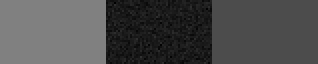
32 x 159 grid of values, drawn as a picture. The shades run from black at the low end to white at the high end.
It is made of 1 by 3 panels. Panel 1,1: middling, flat. Panel 1,2: very low, fine-grained, faint in contrast. Panel 1,3: low, flat.
